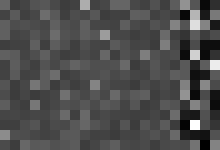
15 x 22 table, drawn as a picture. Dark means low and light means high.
Histogram: skewed, a long tail of high values. Mirror symmetry: none. Slope: none. Seam: vertical, 80% of the way across, the left part calmer. Average level on the scale: 30%.
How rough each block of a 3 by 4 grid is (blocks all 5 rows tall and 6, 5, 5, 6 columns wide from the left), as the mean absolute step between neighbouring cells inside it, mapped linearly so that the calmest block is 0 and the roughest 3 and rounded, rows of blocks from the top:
0 1 0 3 / 0 0 0 3 / 0 0 0 3
